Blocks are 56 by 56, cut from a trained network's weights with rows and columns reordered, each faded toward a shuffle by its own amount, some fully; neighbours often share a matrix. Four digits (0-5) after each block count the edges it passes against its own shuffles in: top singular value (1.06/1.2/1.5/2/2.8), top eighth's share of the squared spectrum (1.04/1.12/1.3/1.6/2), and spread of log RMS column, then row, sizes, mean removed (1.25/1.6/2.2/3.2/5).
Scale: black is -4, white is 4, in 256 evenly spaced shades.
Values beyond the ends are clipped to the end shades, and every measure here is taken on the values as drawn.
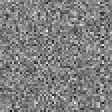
4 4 2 1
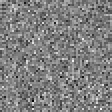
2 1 0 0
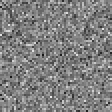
1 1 0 0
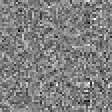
3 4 2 1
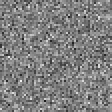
0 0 0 0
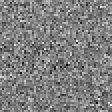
0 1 0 0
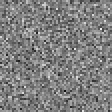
1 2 0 0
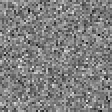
0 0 0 0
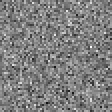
0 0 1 0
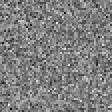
0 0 0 0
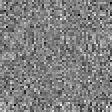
3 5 2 2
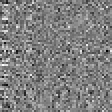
3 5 3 2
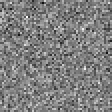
1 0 0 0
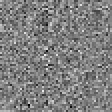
3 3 2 1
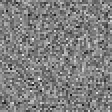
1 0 0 0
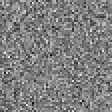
3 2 0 0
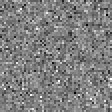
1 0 0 0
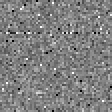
2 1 0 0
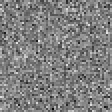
2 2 0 0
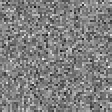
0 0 0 0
